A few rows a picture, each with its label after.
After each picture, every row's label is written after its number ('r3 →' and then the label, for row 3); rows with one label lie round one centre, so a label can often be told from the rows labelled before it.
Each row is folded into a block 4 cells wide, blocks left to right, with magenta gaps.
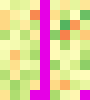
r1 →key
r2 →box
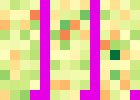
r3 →key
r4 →box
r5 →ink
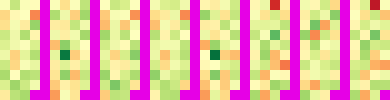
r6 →key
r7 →ink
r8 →key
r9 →key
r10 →ink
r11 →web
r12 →box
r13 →web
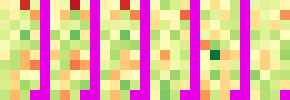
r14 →web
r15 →web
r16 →web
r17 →key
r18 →ink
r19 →key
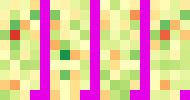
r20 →box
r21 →ink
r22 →key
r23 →box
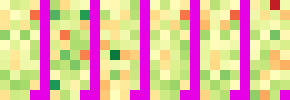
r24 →key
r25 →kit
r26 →ink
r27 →key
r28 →key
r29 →web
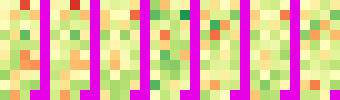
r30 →web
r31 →web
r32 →key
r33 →kit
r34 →box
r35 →key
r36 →box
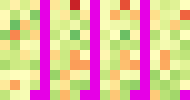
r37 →box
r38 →web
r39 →web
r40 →key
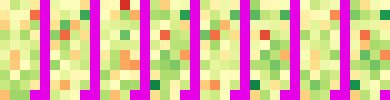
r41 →key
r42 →box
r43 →web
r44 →kit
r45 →box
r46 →kit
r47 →key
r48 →kit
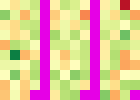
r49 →ink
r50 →key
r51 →web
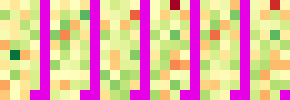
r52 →ink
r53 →box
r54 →key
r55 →web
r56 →box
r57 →web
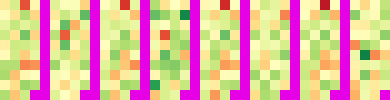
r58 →web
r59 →box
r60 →web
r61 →kit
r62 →web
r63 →key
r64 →web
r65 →ink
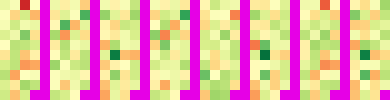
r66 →web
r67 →box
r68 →ink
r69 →box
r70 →key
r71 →ink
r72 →web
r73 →ink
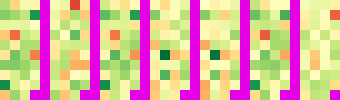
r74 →kit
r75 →web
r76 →kit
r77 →ink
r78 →ink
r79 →kit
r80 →key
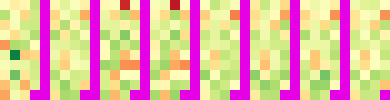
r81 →ink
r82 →key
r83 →web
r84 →web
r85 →key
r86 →key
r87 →key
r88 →key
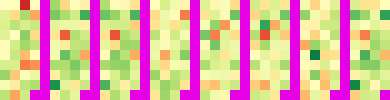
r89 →web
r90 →kit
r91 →kit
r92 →key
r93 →box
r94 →box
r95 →ink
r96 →kit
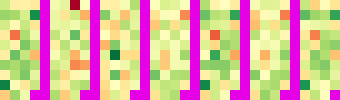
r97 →kit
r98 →web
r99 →ink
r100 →key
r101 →kit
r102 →key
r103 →kit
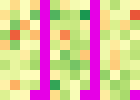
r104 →box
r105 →kit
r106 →key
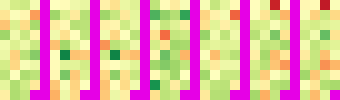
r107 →key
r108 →ink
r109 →ink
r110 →kit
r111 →key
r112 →web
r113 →web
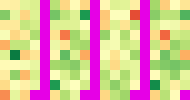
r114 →ink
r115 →kit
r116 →key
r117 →kit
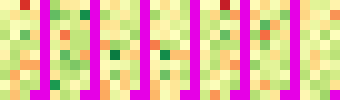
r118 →web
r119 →kit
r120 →ink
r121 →ink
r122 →web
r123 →box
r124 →key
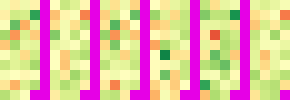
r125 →box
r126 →key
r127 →box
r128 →ink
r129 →kit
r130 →key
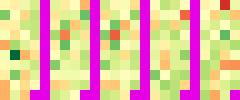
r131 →ink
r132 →box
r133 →box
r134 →key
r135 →web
